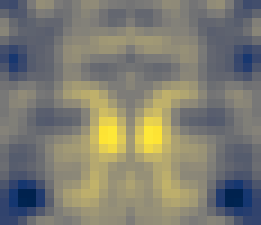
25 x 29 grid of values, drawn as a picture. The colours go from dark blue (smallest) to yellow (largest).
There are no regular stripes. The centre is the ninth with the highest average. Overall the values sit about 50% of the way up the scale. The left and right halves mirror each other.
